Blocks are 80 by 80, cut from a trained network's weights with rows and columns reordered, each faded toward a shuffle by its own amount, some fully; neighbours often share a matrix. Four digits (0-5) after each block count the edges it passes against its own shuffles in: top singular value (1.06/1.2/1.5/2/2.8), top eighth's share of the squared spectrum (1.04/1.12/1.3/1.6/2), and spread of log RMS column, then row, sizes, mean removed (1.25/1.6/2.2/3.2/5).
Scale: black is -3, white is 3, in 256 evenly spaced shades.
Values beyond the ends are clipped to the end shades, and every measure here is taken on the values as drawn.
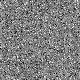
0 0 0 0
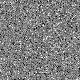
0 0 0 0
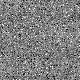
0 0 0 0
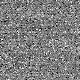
1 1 1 0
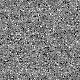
0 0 0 0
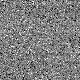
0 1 0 0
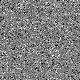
0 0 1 0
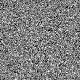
2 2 1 0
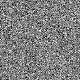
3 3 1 1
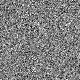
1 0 0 0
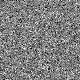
1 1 0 0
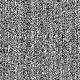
3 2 0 2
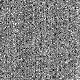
2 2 0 1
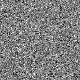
2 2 1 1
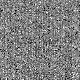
2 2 0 1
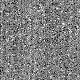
2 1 0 1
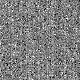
2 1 0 1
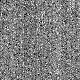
2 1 0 0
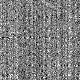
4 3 0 2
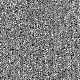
1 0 0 0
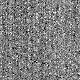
2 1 0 1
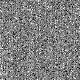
2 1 0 1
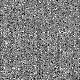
2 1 0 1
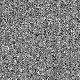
1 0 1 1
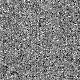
1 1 0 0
